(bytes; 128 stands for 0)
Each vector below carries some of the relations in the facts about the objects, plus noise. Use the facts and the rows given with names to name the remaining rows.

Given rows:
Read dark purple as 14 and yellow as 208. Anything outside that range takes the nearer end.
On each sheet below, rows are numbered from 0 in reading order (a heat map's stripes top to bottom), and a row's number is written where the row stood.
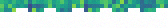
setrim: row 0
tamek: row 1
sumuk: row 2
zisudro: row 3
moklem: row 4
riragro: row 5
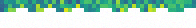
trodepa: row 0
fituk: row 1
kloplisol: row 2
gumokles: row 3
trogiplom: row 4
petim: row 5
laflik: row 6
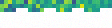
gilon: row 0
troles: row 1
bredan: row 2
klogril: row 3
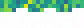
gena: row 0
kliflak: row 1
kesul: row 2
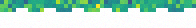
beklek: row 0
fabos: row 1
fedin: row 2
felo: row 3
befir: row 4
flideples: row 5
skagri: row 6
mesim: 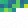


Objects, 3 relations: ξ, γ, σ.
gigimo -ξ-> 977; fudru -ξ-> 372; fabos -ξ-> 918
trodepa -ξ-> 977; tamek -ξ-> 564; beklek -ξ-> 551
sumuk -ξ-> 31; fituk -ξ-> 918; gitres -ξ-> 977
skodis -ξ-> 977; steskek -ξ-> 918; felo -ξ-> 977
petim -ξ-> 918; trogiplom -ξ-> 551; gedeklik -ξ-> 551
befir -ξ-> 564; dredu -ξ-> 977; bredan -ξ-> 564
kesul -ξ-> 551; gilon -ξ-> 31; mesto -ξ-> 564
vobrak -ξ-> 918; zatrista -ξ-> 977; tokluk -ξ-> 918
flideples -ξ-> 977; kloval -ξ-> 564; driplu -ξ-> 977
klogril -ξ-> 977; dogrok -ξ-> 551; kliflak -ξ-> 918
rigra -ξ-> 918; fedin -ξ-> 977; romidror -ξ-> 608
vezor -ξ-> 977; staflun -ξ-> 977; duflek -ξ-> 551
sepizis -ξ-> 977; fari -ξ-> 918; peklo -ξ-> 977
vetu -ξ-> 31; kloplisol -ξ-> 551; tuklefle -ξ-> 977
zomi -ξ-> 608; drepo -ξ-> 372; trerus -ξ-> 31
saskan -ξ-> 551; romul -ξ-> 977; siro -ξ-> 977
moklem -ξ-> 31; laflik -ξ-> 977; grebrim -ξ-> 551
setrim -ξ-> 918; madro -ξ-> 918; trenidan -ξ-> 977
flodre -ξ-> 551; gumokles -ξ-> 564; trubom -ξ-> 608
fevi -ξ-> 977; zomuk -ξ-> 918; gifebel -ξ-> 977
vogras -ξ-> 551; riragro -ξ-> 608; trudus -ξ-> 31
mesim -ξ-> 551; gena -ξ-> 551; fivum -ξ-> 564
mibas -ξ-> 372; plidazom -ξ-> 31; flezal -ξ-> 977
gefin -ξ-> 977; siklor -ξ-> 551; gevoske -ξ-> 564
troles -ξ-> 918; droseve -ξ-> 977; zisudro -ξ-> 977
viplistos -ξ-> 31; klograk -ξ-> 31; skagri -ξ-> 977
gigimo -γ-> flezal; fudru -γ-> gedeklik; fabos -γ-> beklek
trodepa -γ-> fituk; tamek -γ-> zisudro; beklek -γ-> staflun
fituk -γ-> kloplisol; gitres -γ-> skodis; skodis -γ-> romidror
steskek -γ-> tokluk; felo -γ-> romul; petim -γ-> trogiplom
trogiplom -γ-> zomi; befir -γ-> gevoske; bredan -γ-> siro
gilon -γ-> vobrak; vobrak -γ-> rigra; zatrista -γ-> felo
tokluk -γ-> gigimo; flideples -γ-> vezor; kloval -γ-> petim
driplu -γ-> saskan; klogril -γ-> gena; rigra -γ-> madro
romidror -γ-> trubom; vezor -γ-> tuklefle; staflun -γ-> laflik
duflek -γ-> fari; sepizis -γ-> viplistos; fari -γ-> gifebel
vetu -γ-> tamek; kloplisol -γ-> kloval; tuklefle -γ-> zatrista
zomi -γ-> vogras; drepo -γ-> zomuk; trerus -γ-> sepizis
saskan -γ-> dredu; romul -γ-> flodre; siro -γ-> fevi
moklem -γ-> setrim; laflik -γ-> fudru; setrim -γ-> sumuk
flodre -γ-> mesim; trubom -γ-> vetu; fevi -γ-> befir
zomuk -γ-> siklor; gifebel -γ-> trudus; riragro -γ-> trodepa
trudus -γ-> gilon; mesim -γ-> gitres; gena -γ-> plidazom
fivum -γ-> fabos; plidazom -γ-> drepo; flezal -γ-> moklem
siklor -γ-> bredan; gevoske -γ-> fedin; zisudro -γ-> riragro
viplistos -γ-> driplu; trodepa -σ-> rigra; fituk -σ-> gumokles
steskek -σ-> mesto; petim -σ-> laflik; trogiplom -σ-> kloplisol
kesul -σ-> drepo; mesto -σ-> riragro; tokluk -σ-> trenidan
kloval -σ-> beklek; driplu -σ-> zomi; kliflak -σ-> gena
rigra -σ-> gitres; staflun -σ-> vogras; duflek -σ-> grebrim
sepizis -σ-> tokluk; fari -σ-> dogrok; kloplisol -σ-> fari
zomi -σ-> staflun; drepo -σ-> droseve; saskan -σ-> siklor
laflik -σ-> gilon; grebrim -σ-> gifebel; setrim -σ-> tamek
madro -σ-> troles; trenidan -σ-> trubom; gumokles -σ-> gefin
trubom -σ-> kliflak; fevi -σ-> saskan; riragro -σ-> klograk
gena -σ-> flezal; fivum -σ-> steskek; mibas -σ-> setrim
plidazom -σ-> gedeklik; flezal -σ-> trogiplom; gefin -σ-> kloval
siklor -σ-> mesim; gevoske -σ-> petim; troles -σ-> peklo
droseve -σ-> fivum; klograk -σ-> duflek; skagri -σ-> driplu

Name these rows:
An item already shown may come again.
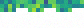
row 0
kesul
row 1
zomuk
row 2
fudru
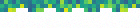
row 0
kloval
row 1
trodepa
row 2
trogiplom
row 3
vogras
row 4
petim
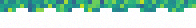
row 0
zomi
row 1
trodepa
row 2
plidazom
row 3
fevi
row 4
skagri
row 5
trenidan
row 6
gevoske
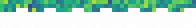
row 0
gedeklik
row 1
skodis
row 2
fivum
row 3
gifebel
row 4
gumokles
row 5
fari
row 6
vobrak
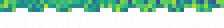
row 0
fari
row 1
mesto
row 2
rigra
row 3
grebrim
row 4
siro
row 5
zomuk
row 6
dogrok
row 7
drepo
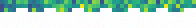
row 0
vetu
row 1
romidror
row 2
siklor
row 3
siro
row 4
mesto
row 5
bredan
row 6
madro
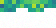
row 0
trenidan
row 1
flezal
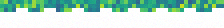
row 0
gedeklik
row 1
fari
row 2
trodepa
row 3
klograk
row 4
sepizis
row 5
tokluk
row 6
flodre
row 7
droseve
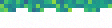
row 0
duflek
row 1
mibas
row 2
steskek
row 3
saskan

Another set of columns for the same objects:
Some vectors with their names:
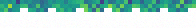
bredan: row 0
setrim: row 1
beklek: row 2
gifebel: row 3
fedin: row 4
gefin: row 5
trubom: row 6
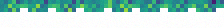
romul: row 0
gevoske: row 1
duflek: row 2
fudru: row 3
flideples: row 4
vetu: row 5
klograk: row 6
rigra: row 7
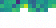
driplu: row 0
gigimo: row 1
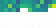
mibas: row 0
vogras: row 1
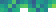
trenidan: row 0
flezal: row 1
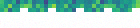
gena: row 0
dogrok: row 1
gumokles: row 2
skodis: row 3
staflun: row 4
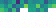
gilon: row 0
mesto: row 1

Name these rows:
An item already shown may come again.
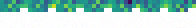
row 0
romidror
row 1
trogiplom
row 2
mesim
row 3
trubom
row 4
fari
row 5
flezal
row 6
duflek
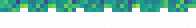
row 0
saskan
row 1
skagri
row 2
gitres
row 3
kesul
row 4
kloplisol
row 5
fivum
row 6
skodis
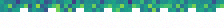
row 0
troles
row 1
fituk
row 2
gifebel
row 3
mesto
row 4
drepo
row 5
flodre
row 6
grebrim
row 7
mesto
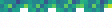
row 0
kliflak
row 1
klograk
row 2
zisudro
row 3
kloplisol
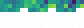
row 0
fabos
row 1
saskan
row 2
madro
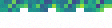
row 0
trubom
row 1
petim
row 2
zomi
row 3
sepizis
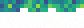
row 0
fituk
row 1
siklor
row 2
peklo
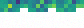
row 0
zomuk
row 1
riragro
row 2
droseve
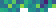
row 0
trodepa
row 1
madro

